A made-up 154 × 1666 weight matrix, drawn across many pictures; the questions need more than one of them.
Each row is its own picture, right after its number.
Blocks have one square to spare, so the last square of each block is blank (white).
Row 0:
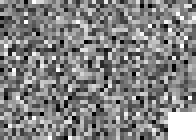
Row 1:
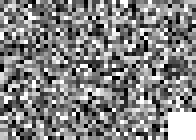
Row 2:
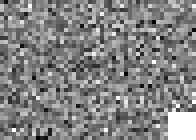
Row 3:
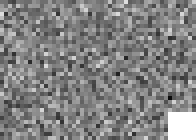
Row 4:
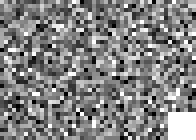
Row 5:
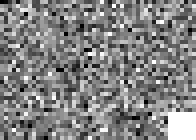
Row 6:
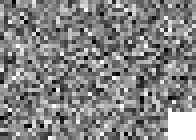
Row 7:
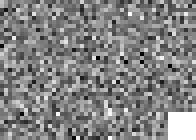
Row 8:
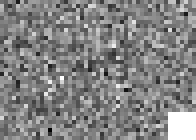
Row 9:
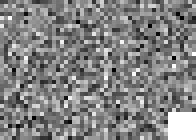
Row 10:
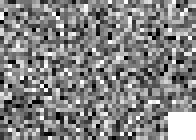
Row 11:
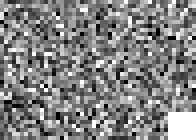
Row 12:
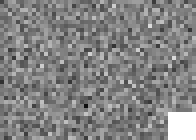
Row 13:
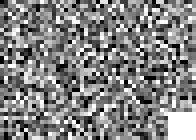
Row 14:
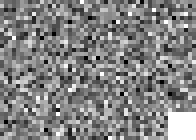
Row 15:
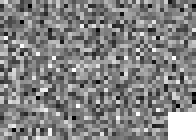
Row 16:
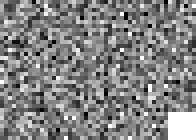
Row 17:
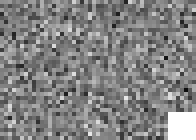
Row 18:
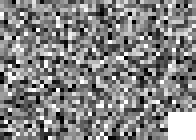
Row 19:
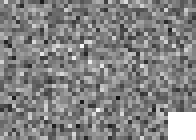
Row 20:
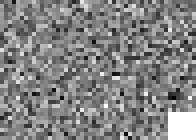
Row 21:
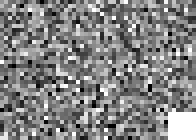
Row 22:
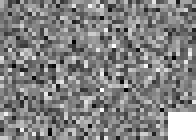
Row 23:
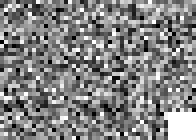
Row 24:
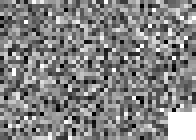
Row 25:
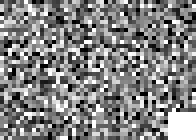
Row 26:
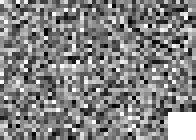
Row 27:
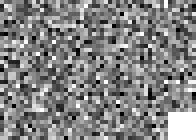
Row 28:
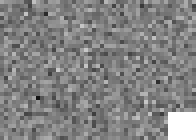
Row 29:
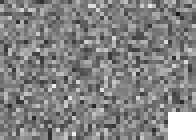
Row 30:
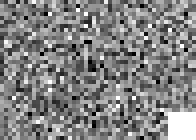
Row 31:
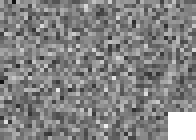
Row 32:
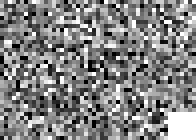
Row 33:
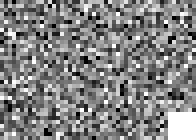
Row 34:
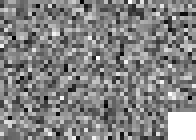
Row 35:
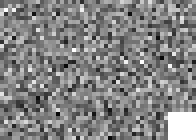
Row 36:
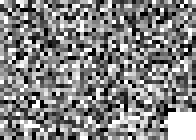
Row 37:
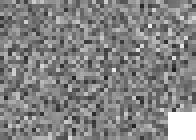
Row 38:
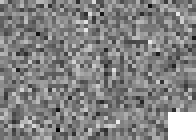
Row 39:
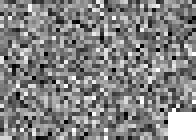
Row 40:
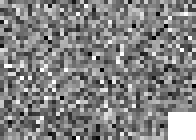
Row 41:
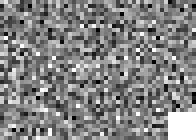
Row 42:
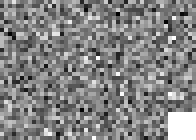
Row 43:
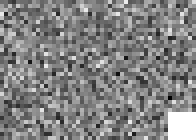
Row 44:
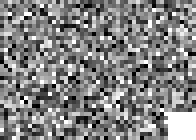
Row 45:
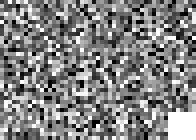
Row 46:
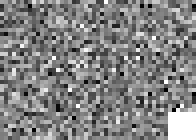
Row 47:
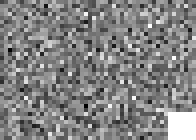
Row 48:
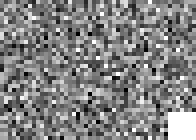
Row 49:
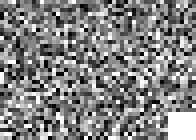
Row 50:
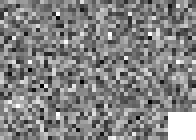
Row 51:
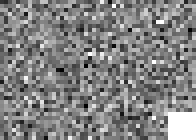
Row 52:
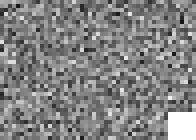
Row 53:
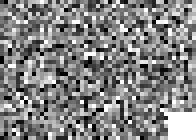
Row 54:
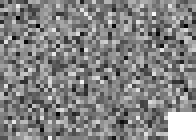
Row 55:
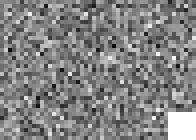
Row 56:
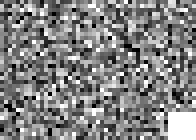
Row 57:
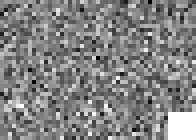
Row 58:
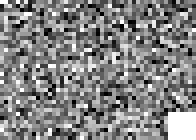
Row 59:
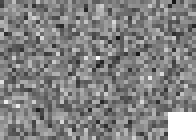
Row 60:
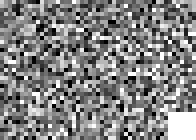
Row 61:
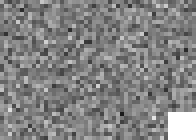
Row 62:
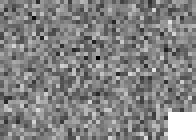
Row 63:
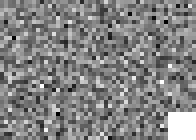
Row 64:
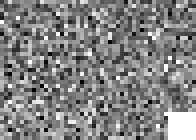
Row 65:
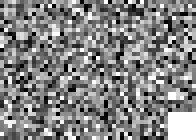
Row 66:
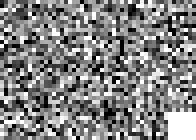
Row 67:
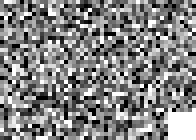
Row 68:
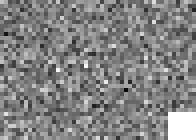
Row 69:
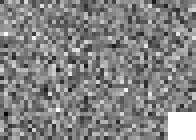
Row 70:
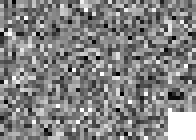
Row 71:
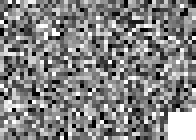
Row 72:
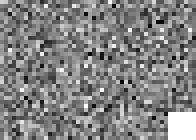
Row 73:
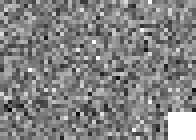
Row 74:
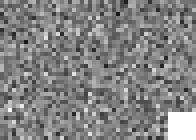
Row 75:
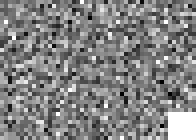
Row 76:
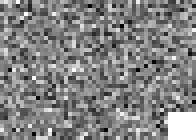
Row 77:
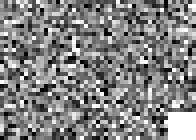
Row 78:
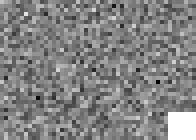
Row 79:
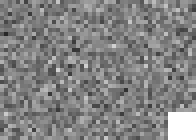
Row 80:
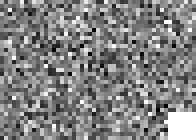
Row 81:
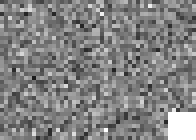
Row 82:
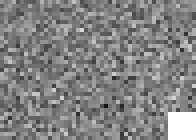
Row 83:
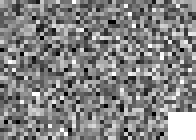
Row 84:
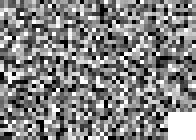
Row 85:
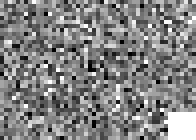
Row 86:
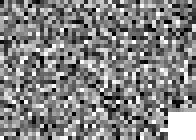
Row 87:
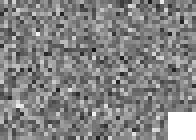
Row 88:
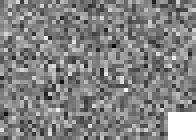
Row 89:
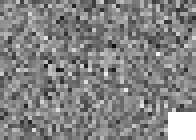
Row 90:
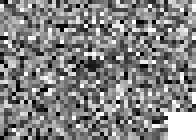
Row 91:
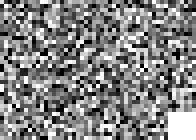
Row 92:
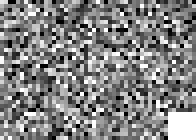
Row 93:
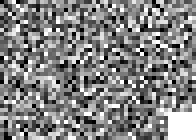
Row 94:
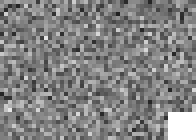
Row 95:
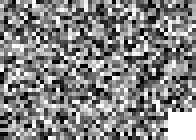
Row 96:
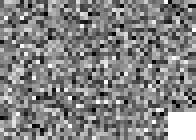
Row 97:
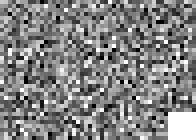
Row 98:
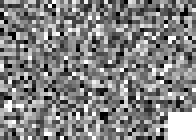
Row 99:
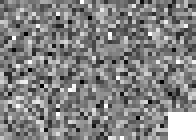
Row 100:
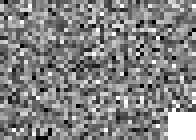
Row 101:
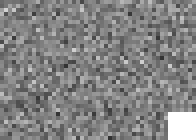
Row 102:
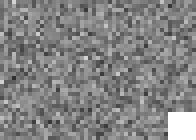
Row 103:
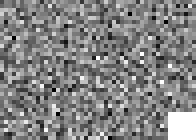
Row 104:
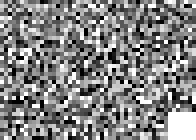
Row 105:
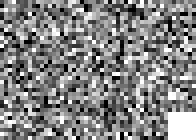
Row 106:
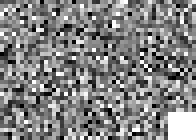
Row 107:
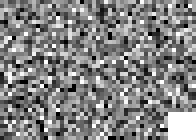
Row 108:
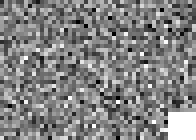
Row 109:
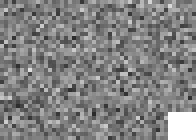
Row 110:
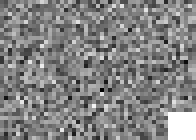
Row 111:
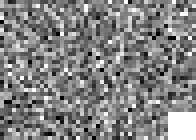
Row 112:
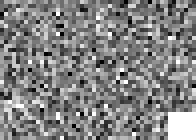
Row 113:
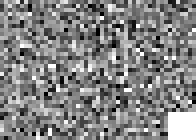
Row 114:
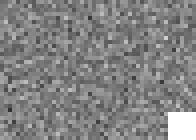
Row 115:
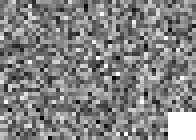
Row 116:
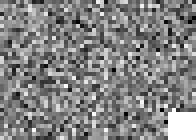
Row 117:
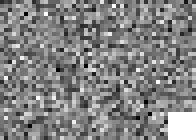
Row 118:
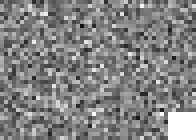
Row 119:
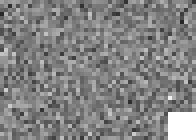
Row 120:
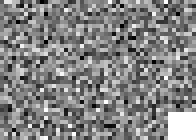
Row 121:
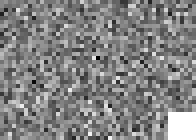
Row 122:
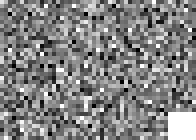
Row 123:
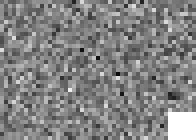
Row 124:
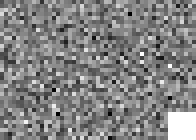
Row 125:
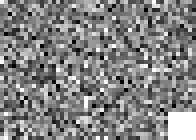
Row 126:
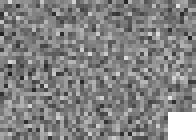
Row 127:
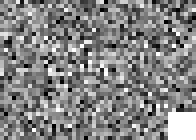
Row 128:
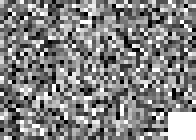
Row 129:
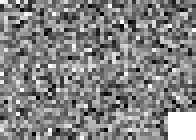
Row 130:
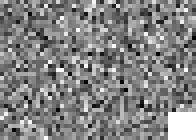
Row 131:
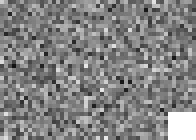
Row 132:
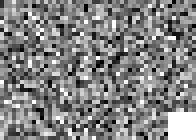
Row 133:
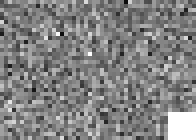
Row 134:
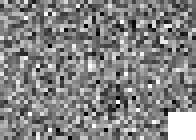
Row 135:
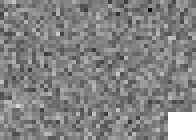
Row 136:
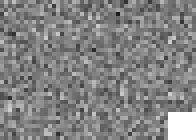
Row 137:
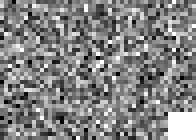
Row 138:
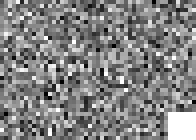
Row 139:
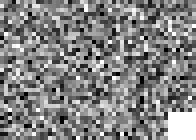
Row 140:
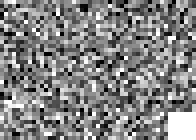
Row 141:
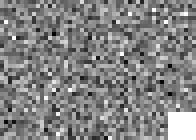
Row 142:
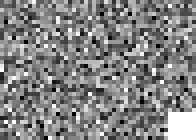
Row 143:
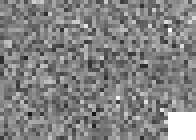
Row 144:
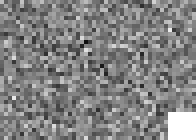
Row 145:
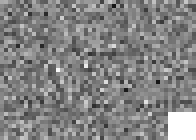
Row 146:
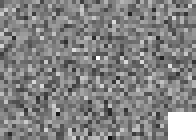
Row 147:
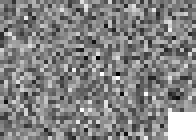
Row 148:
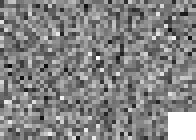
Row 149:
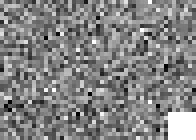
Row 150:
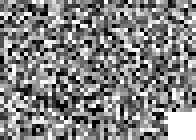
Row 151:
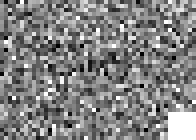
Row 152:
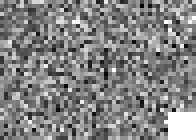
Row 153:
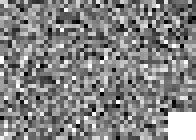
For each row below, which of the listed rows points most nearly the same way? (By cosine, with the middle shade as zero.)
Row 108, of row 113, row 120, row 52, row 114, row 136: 120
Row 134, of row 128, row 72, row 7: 72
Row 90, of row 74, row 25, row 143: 143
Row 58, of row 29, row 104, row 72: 72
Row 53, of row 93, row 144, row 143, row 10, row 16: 143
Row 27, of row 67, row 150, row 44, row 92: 150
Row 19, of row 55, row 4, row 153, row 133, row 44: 153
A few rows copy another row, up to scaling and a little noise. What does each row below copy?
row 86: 108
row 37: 24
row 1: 48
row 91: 61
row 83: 60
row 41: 15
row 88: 138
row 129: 58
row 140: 135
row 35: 101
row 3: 43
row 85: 32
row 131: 125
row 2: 100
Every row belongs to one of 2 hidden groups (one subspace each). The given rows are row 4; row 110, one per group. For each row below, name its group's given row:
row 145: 110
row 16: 110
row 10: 4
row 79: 110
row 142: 4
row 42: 4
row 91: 110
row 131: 110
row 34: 4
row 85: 110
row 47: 110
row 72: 110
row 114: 4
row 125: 110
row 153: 110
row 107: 4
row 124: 4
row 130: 110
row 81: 110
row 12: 110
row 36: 110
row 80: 110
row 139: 4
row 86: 110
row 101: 4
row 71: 4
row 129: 110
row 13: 110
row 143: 110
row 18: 4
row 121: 4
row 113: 110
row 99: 4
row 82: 4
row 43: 4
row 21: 110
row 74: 4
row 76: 110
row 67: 110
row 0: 110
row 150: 110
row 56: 110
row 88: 110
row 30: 110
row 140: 4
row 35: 4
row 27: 110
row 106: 4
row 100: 110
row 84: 4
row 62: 4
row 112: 4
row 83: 4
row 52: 4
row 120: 110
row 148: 4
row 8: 110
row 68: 110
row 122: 110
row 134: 110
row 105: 4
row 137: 4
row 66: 4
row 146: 4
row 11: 4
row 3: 4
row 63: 4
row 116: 110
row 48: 4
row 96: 110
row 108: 110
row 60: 4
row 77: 110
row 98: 4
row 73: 4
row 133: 4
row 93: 110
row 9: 110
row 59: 4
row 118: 110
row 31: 4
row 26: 110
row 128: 110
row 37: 110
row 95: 4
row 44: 110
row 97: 110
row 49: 4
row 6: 4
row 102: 4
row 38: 110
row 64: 4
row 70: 4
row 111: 4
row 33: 4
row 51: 110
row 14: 4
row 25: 110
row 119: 4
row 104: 110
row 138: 110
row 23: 4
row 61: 110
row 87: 4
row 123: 4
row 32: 110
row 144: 110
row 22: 110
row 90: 110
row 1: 4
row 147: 4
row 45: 4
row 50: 4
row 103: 4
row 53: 110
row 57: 4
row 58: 110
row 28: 110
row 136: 4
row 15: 110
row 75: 4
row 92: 110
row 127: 110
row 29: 110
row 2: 110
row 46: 110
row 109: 4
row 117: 110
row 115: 4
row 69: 110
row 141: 4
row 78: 110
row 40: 4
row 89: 110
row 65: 4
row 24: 110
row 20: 4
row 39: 110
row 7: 4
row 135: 4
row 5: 110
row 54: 4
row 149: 4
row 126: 4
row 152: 110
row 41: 110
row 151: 110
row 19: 110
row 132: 4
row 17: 4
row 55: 110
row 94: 4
